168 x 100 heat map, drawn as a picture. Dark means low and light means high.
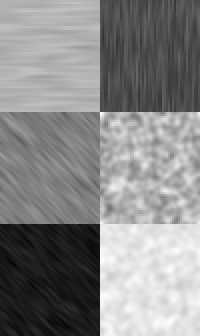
It is made of 3 by 2 panels. Panel 1,1: high, streaked across, faint in contrast. Panel 1,2: low, streaked downward, faint in contrast. Panel 2,1: middling, slanting down to the right, faint in contrast. Panel 2,2: high, blotchy. Panel 3,1: very low, slanting down to the right, faint in contrast. Panel 3,2: very high, blotchy, faint in contrast.
